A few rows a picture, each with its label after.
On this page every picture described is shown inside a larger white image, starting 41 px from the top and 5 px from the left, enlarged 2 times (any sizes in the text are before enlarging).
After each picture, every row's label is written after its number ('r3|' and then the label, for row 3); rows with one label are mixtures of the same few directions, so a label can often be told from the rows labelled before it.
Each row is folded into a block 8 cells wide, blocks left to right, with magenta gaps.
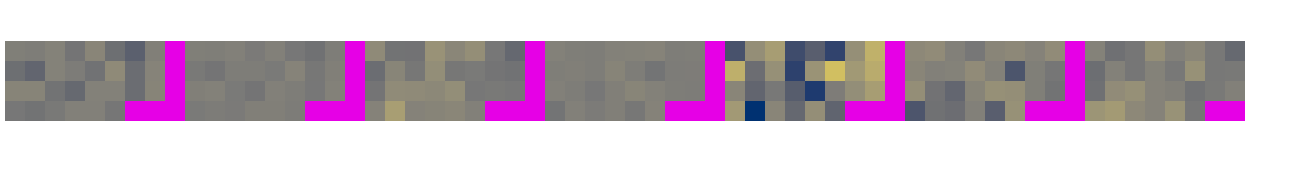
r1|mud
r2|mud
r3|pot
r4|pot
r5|pot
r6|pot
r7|pot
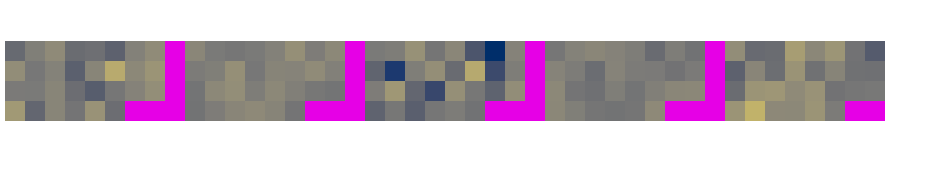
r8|pot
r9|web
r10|mud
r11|web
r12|pot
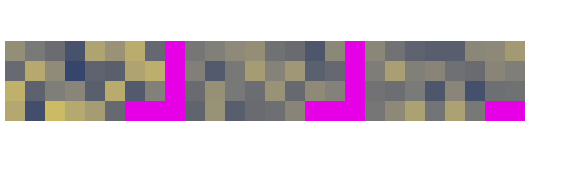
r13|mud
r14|mud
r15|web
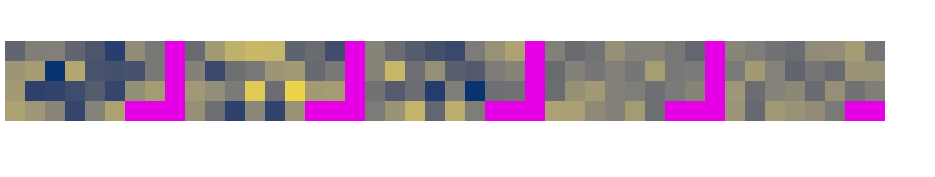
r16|web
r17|web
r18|web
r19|pot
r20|mud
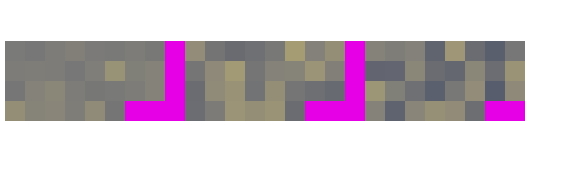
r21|pot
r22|web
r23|mud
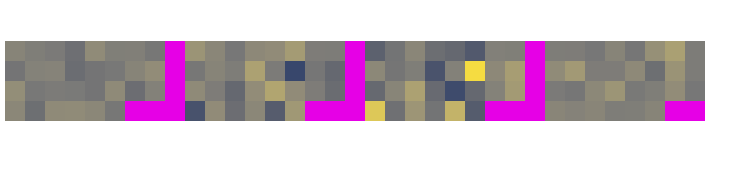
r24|mud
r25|pot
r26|pot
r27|mud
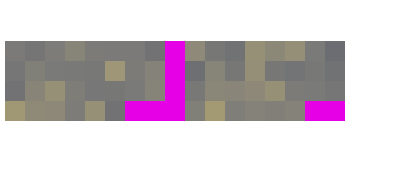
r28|pot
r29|pot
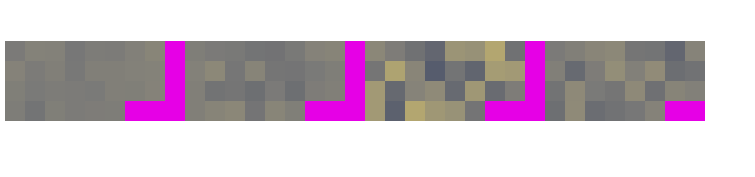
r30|pot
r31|web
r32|mud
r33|mud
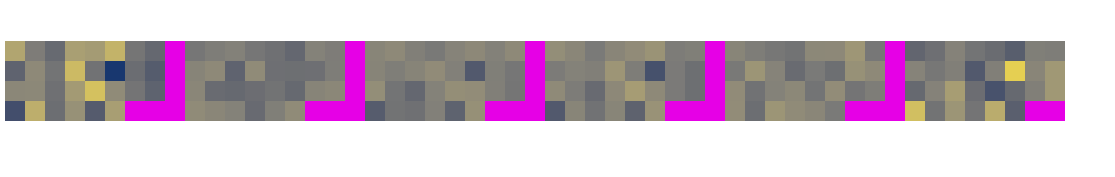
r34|pot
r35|web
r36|pot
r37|pot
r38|mud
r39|pot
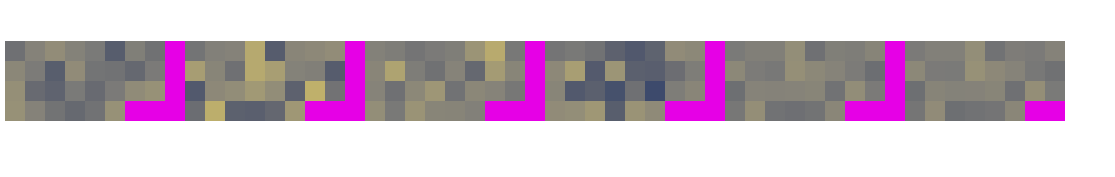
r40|web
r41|mud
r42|mud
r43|web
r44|mud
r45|mud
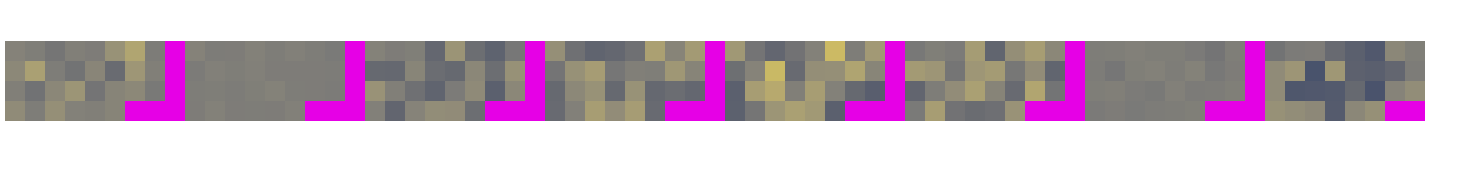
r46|mud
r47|pot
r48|mud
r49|web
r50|web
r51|mud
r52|mud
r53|web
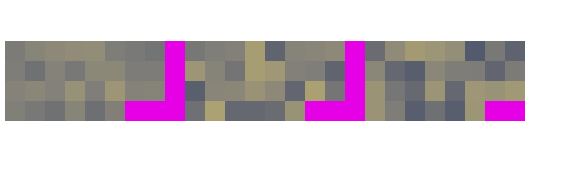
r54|web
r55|mud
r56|web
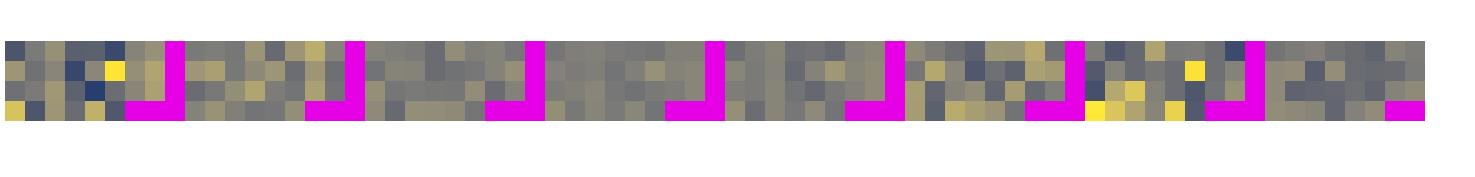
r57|pot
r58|mud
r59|mud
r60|pot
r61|pot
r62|mud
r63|pot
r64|web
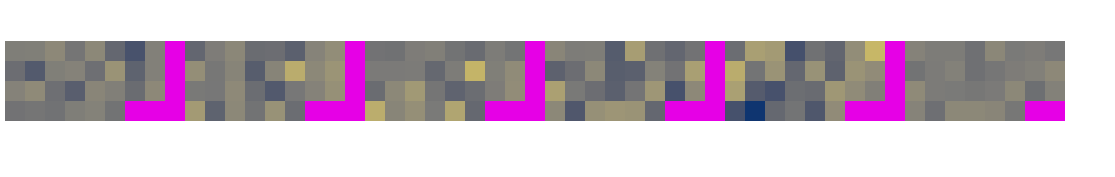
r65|mud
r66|pot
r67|pot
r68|mud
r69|pot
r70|mud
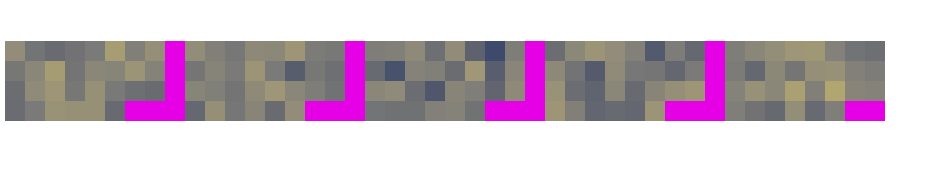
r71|web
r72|pot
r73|mud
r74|web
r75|web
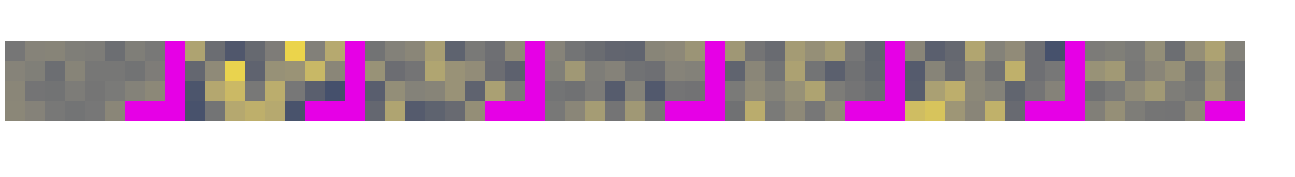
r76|web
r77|web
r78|mud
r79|web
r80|pot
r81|pot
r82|mud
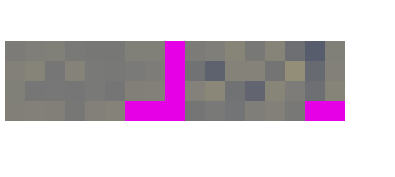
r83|web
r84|mud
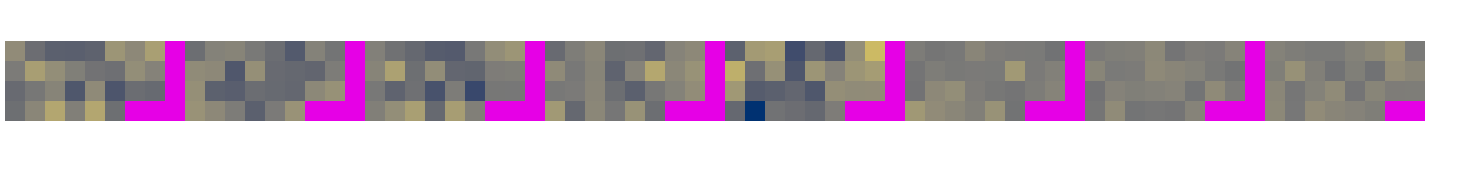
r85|web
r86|web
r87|web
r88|pot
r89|pot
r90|pot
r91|mud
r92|mud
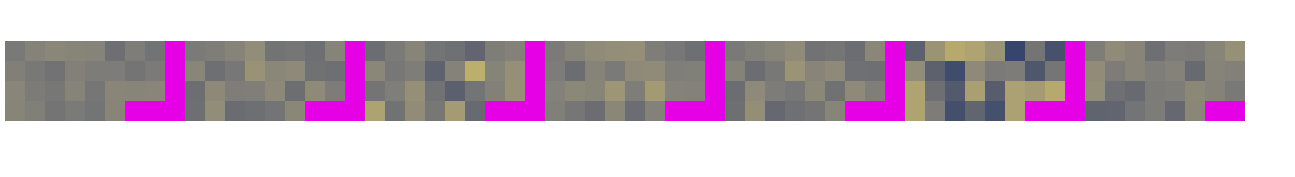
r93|web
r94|mud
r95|pot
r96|web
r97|mud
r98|web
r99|pot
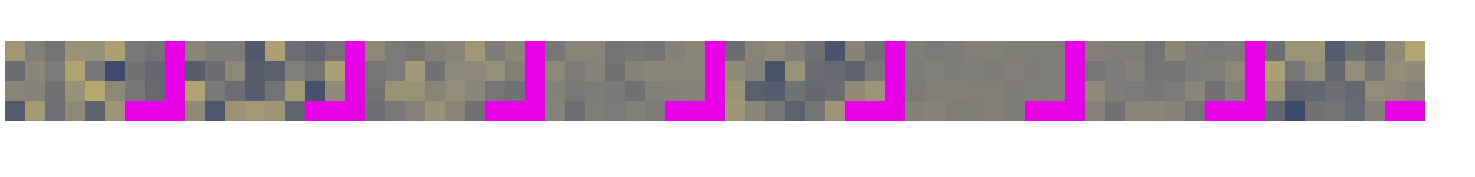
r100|pot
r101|mud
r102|web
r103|pot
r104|web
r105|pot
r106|mud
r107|pot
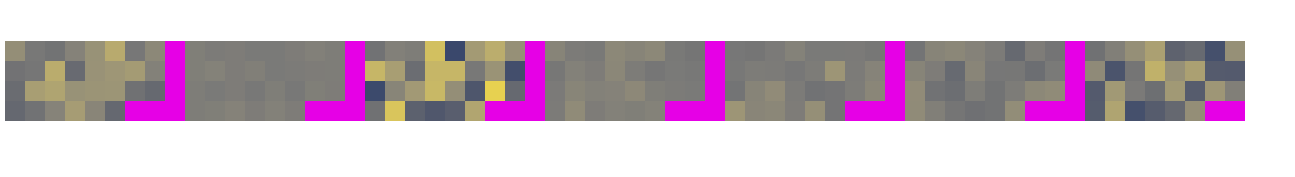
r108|web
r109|web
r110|mud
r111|pot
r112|pot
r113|web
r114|mud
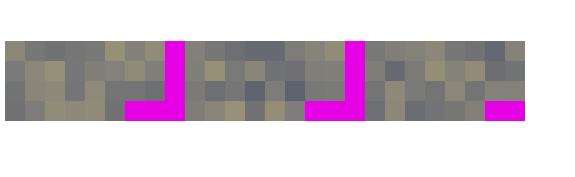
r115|web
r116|web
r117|mud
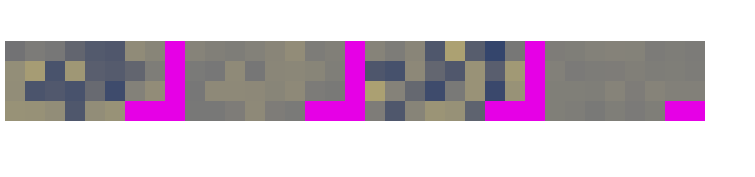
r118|web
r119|web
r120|mud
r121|web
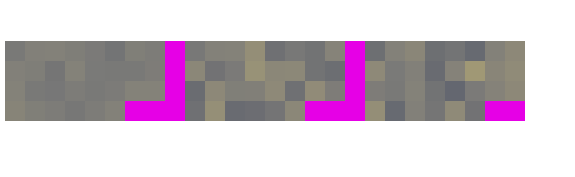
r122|web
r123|mud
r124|pot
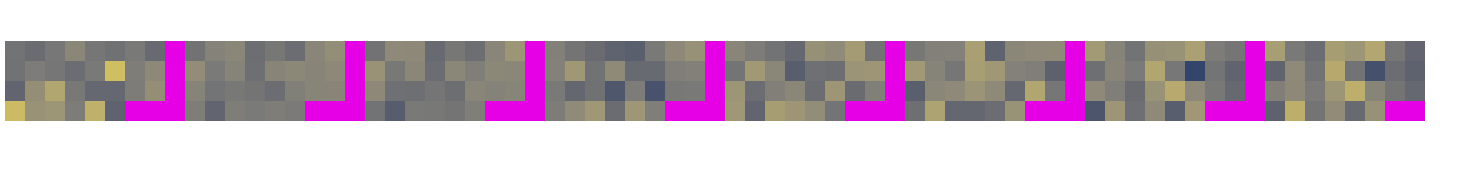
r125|pot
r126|pot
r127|pot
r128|web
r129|mud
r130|mud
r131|pot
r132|pot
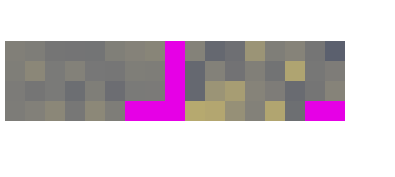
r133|web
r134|pot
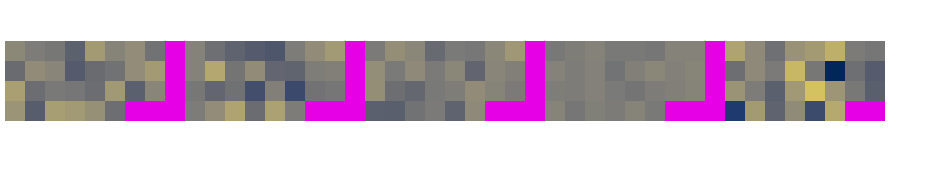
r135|mud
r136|web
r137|pot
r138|pot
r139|pot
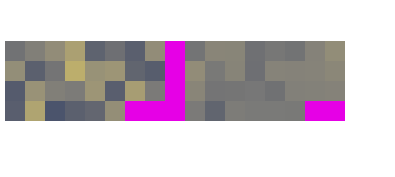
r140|mud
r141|pot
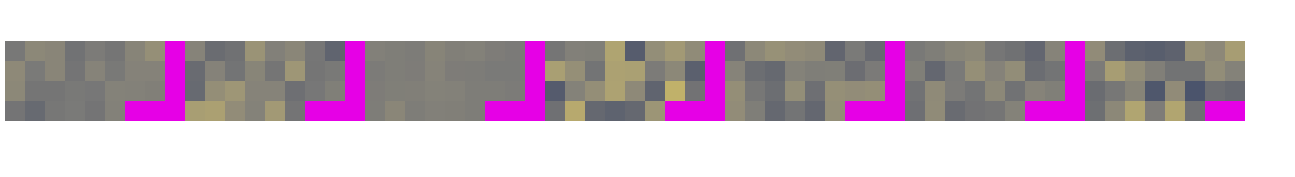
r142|pot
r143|pot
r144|pot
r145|mud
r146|web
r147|mud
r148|web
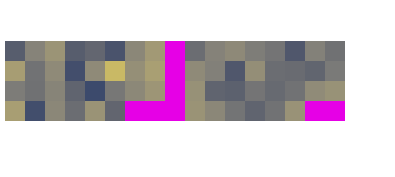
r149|pot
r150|web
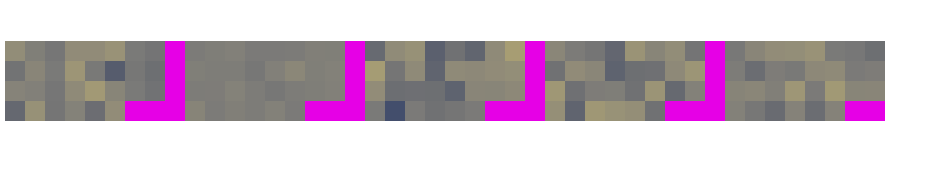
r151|pot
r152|pot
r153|pot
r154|mud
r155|web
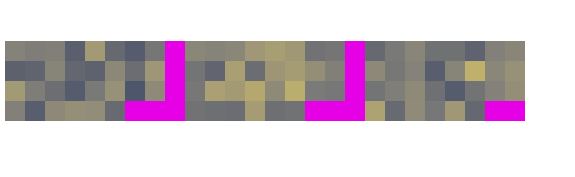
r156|mud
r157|web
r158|pot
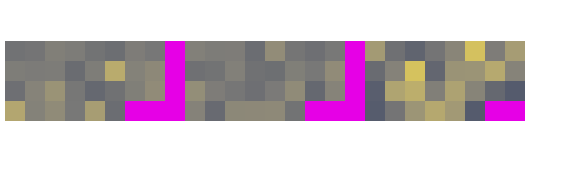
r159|pot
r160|mud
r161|web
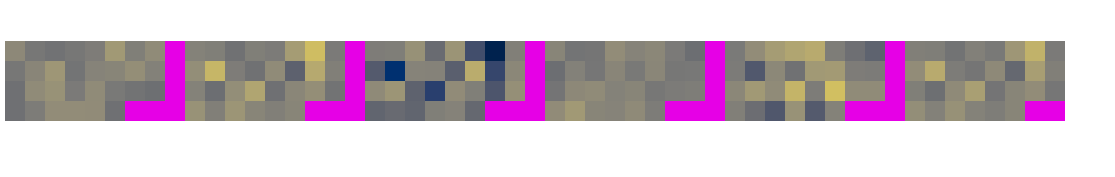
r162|web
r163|mud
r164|mud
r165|pot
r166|web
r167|mud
